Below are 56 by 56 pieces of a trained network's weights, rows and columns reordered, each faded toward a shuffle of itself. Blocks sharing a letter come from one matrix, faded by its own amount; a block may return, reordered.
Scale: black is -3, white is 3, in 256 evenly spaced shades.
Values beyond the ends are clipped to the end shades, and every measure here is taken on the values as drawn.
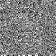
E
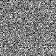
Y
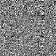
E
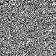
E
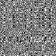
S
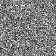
E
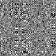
S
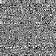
E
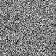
Y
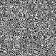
E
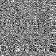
E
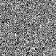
E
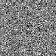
Y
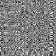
S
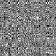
S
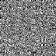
E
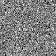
Y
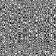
S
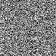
Y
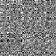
S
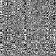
S
